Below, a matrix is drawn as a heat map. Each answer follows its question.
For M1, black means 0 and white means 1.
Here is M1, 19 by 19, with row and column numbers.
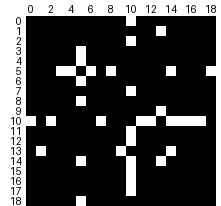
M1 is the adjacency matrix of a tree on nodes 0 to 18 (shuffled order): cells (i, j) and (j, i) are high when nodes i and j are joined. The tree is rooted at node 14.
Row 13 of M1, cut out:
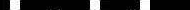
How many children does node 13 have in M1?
2
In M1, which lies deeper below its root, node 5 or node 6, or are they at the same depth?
node 6
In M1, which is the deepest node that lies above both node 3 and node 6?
5
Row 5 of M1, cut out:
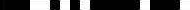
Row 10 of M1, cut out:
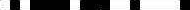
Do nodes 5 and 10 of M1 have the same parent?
yes
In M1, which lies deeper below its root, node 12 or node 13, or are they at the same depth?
node 12
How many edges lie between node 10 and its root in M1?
1
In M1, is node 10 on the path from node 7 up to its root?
yes
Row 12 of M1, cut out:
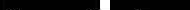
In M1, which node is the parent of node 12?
10
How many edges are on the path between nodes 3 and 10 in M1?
3
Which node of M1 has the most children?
10
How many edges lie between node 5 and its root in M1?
1
